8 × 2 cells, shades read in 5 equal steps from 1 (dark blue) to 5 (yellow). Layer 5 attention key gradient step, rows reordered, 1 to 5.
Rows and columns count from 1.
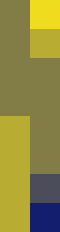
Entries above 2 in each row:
2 2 2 2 2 2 1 1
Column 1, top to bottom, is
3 3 3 3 4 4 4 4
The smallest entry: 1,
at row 8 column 2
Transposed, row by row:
3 3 3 3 4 4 4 4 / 5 4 3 3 3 3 2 1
